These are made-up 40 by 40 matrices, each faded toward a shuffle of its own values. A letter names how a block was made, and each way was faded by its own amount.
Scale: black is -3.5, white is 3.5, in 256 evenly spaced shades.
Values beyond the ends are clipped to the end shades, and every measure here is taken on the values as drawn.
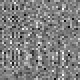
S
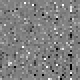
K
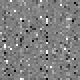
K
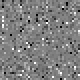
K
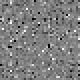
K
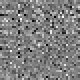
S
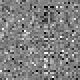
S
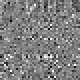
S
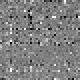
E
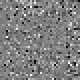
K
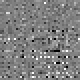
E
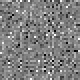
S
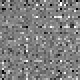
E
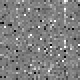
K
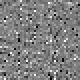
K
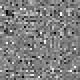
S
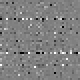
E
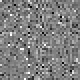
S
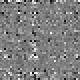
E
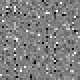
K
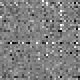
E
